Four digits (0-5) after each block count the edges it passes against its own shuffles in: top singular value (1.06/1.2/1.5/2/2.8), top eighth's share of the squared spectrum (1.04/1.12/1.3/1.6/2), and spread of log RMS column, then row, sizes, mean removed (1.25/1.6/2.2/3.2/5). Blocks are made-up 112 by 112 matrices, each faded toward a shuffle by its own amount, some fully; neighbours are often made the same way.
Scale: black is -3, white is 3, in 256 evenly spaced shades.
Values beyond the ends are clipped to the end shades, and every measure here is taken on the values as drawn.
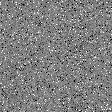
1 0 0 0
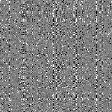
5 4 3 2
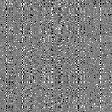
5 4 4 3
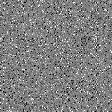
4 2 1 0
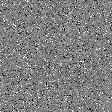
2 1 0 0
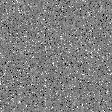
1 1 0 0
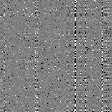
5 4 3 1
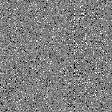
4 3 2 1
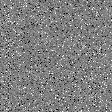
2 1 1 0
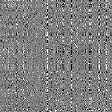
5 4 4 3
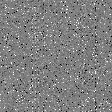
3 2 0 0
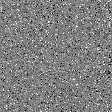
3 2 1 0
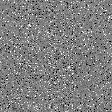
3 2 1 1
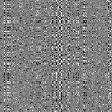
5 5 4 3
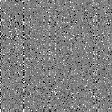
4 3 3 1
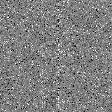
3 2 1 0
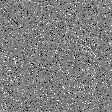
2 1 0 0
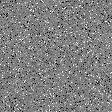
0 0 0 0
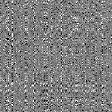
5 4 3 3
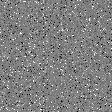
2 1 0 0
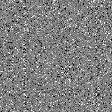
4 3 2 1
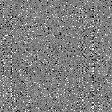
4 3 2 1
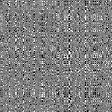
5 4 4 3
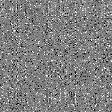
4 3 2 1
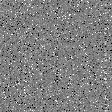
3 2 1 0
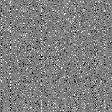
4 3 2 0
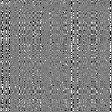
5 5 4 3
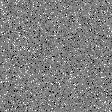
1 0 0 0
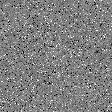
2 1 0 0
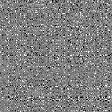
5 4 3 3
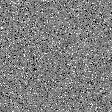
0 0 0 0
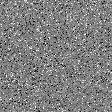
2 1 0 0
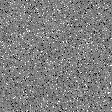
2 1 0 0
